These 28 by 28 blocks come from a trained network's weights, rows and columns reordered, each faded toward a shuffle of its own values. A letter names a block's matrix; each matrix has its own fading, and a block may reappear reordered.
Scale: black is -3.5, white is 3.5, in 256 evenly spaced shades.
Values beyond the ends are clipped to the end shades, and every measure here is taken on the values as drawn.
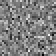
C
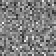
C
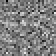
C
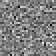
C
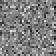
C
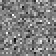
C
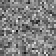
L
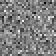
C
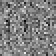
L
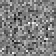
L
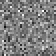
L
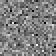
L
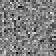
L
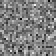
C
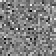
L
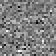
L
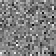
L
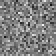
L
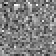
L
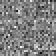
C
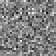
C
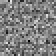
C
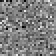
L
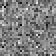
C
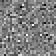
L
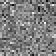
C
